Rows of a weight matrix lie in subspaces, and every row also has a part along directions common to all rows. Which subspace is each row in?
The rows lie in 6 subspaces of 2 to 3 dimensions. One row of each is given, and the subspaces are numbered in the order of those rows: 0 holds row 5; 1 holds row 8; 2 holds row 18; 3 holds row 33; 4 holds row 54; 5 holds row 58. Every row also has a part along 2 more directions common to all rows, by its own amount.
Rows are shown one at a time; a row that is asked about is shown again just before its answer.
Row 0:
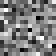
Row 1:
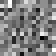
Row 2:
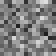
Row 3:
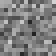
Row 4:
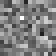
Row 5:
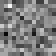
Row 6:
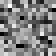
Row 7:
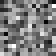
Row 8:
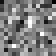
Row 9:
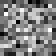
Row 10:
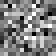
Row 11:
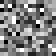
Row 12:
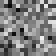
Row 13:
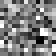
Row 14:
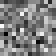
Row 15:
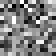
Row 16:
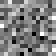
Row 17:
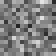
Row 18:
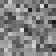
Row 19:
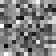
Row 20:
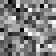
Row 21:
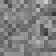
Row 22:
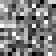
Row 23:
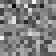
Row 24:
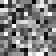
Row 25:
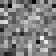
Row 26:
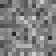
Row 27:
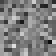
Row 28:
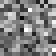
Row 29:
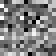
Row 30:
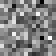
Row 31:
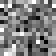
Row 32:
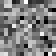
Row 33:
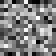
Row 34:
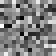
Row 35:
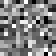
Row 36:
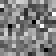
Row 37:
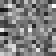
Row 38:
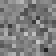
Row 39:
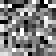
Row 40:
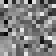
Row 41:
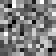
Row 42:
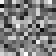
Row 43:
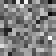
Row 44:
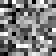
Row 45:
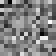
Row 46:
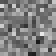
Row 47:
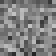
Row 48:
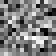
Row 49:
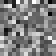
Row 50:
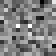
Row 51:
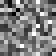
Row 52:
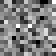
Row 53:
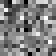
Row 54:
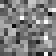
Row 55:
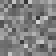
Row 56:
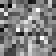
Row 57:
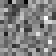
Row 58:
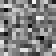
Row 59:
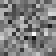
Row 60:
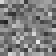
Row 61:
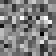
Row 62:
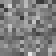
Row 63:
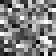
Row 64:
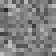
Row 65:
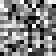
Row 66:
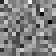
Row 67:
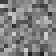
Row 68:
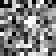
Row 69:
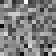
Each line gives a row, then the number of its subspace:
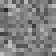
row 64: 1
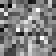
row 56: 3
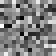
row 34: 3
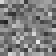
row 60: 4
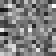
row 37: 1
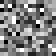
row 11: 2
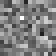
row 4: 4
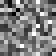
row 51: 2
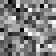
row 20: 2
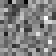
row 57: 0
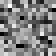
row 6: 4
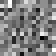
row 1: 3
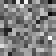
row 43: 2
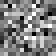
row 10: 5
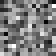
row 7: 1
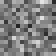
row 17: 5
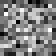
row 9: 3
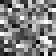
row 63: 4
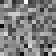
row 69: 4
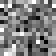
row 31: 3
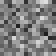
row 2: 5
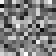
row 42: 3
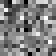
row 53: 0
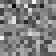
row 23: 2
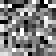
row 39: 0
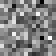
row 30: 1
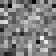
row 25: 3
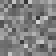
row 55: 2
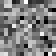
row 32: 4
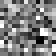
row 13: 5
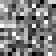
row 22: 1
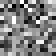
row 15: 2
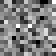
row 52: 5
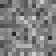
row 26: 1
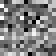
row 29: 0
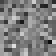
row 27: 1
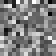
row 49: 2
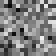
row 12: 2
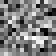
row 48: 5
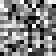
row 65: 1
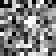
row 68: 1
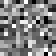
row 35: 4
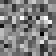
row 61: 4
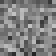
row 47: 3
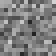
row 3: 1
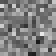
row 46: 0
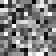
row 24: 4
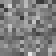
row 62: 0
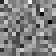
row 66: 2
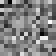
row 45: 3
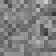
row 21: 5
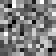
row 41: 0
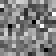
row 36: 0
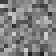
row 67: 4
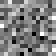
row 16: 3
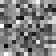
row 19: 3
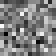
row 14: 0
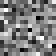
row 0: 5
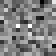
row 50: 5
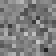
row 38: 0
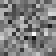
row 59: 5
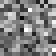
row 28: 2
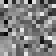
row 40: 2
